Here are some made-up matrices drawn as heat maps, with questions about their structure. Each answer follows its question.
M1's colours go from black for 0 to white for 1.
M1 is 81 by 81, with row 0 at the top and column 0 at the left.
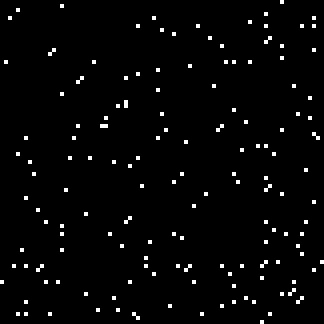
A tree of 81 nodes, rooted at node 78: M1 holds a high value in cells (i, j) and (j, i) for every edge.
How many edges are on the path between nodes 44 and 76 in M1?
3
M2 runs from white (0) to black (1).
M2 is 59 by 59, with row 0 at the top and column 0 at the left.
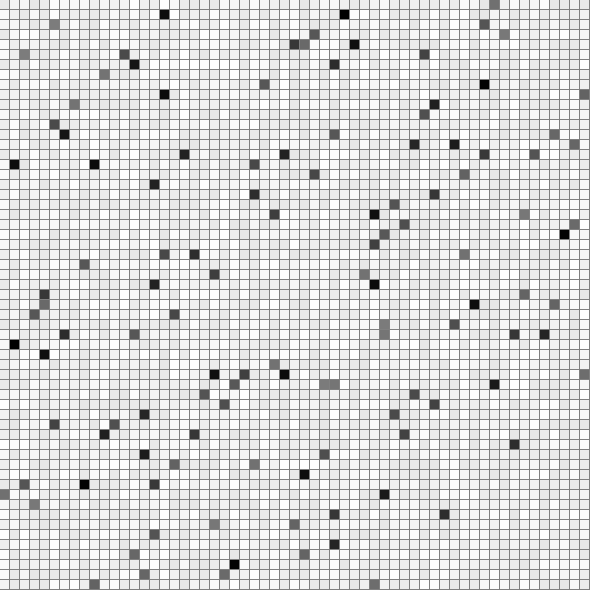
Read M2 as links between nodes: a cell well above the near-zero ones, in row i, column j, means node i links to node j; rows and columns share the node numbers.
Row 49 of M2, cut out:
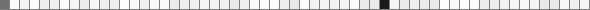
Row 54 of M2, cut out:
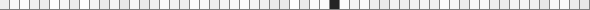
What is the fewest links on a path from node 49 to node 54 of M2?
3
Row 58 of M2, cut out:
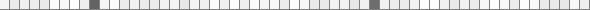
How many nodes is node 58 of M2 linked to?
2
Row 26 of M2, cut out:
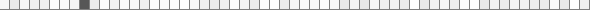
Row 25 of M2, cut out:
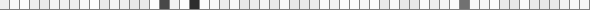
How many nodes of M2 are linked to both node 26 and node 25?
0
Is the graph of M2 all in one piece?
yes
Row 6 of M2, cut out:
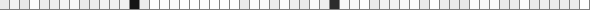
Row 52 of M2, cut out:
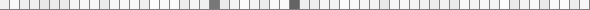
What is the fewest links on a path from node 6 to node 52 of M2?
6
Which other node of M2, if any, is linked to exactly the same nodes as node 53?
node 18
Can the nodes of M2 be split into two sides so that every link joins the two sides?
no
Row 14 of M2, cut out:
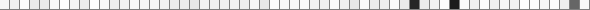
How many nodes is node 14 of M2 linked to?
3
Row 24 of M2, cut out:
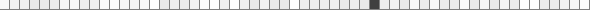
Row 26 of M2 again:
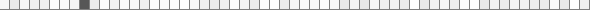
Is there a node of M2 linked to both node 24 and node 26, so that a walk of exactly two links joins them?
no
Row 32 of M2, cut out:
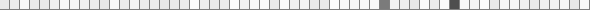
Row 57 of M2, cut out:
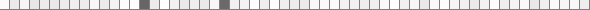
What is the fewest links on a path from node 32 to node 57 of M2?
3
